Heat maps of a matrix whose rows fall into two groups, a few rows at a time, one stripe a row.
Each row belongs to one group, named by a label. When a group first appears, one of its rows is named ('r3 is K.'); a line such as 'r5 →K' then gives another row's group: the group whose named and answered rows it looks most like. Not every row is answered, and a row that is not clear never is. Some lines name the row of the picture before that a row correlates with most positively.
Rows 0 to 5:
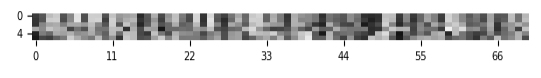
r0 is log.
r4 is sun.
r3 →log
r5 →sun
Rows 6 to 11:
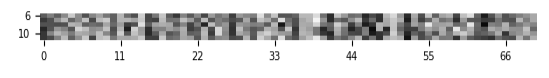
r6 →sun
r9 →sun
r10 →sun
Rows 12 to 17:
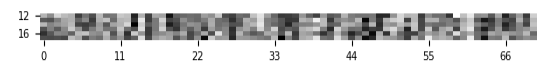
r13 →log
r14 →log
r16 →sun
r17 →sun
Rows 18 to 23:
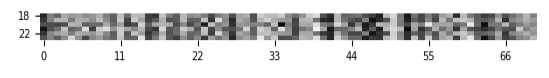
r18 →sun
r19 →sun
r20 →sun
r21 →log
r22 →sun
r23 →sun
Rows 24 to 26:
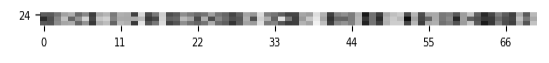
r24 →log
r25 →log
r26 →log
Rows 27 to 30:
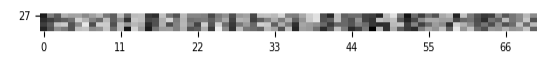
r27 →sun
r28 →sun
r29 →log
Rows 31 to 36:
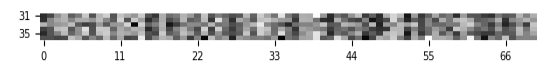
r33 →log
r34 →log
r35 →log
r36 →sun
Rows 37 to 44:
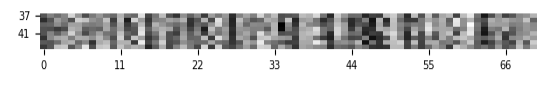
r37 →sun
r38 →sun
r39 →sun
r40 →sun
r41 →sun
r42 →sun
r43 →log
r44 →log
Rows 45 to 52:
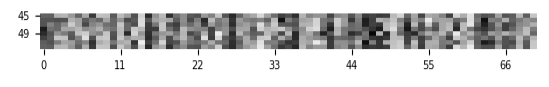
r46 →sun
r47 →sun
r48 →sun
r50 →log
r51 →log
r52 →log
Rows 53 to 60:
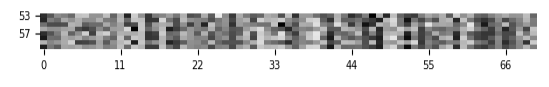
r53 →sun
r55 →sun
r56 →log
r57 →log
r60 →sun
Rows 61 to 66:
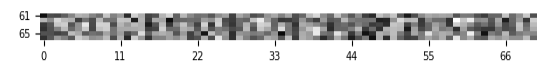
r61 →sun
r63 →log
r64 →log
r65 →sun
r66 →sun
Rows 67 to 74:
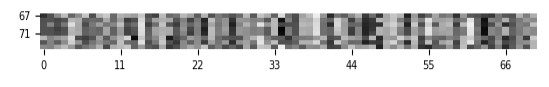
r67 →log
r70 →sun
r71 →sun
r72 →log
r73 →sun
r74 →log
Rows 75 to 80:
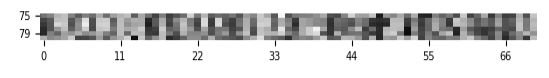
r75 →log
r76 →log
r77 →log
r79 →sun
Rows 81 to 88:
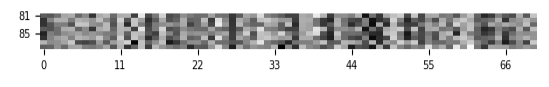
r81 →log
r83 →sun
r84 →log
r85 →sun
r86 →sun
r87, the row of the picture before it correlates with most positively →80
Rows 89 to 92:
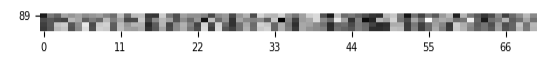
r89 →sun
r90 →sun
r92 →log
